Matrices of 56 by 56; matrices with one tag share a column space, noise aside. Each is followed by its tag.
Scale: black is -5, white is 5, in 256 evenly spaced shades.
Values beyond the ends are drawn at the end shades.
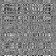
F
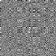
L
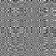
L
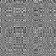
L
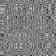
F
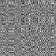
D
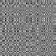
D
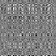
F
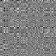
L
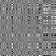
F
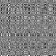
F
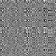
L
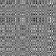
D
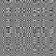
L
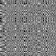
D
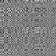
L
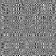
F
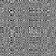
L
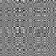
L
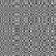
D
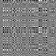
L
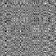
D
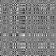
F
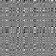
L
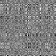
F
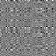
L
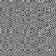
L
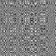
D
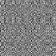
D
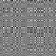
L
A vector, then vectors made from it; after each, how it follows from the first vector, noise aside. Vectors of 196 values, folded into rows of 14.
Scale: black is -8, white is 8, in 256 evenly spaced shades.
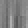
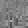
sign-scrambled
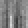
scaled up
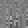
sign-scrambled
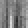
scaled up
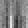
scaled up
